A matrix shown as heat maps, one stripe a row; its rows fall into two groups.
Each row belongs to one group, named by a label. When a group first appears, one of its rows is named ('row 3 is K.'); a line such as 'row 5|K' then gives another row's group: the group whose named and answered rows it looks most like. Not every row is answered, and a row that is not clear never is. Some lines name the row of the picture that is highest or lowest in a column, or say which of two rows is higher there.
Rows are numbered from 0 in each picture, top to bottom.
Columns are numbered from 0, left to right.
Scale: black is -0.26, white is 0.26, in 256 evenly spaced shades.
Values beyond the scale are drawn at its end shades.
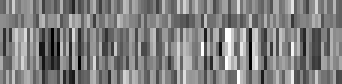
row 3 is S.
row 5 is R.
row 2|S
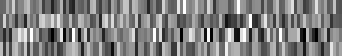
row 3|S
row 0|R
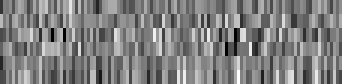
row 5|R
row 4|R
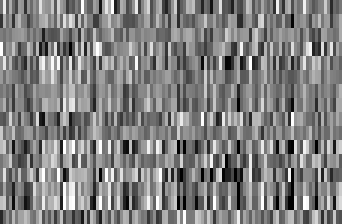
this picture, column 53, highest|12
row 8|S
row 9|R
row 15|R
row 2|S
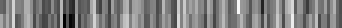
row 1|R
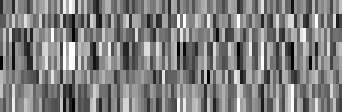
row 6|R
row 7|R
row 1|R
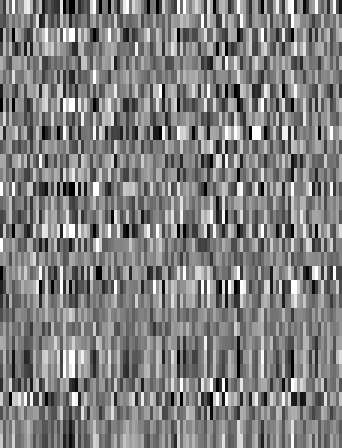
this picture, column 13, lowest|20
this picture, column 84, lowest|6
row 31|R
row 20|S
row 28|S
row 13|R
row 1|S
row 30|R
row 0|R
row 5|R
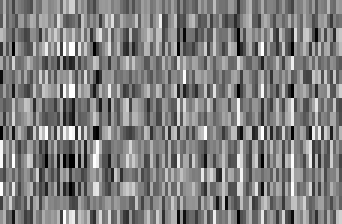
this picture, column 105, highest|7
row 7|R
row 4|R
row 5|R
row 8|R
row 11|R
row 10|R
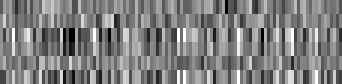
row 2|R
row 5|R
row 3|R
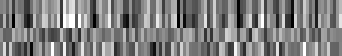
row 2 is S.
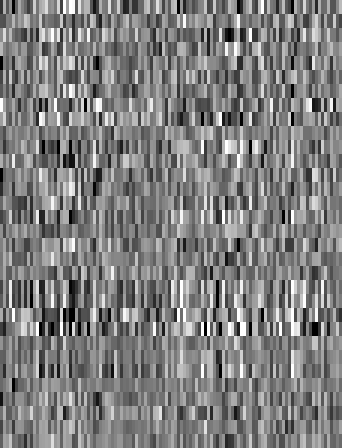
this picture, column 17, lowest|23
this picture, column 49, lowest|22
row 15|S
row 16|S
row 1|R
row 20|S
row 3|S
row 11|R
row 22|R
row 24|S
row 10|S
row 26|S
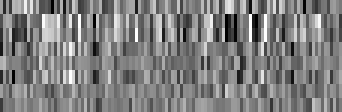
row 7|R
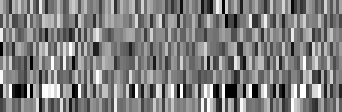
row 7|S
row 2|R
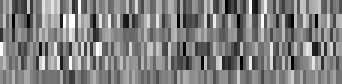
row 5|R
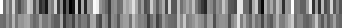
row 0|R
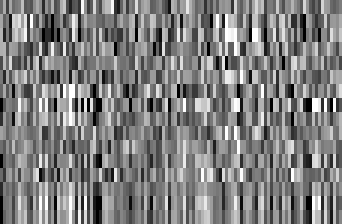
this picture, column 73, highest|3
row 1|S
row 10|R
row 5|S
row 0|S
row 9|S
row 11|R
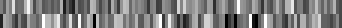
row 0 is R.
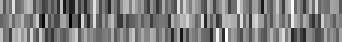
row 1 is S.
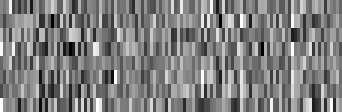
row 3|R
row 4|S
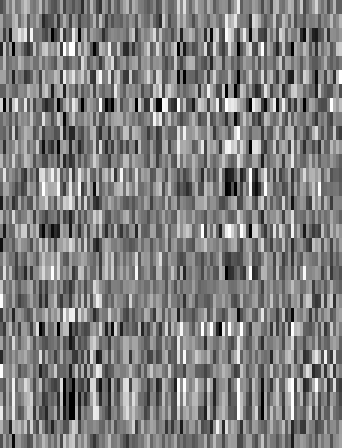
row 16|S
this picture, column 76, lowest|13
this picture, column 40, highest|12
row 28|R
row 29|R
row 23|S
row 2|S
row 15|R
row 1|S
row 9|R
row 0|R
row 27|R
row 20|R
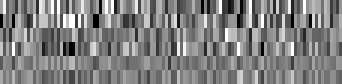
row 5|R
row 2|S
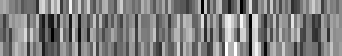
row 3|S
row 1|S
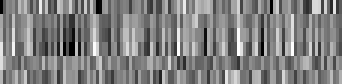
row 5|S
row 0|R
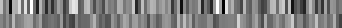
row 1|R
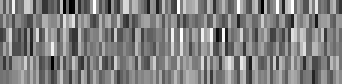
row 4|S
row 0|R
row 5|S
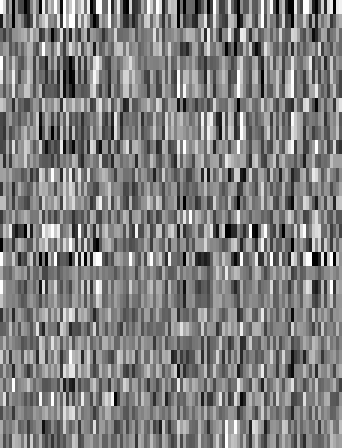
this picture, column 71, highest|0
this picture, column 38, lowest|28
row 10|R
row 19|S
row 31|S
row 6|R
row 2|S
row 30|S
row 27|R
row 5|R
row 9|S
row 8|S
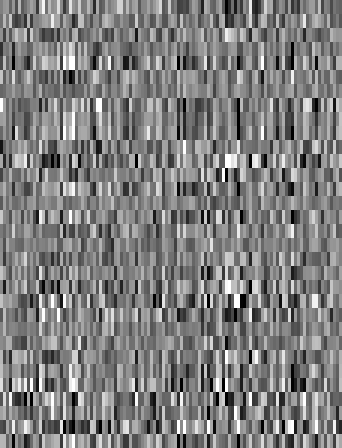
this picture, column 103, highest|7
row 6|R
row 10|R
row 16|R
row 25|S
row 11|S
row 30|R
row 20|S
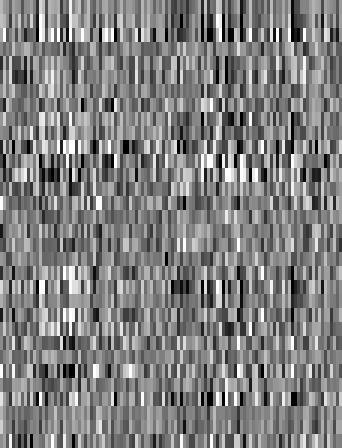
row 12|S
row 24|R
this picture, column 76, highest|12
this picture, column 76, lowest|2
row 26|R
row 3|R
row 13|S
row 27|S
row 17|R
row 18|S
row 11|S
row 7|S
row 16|R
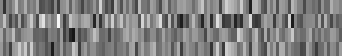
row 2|R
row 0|S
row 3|S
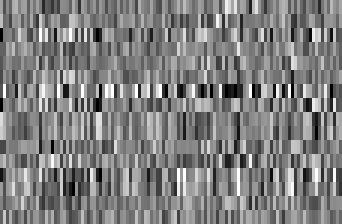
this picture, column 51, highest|10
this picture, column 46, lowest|6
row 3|R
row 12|R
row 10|S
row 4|S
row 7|R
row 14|S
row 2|R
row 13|R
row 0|S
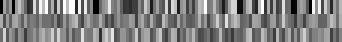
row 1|S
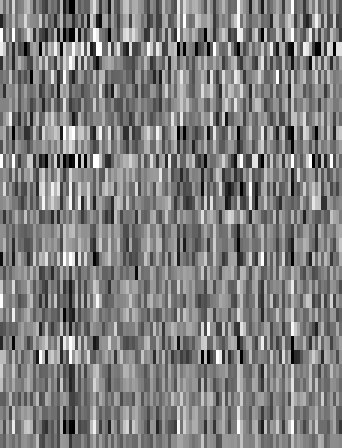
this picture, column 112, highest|3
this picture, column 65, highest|1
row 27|R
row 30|R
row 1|R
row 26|R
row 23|S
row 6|S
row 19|S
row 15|S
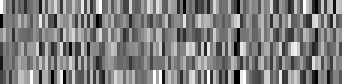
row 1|R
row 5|S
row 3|S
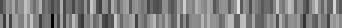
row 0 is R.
